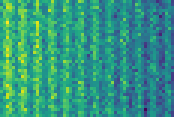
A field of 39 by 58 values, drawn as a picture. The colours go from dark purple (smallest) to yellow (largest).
Histogram: bell-shaped. Slope: up to the left. Odd rows or columns: none. Stripes: upright, repeating 12 times.
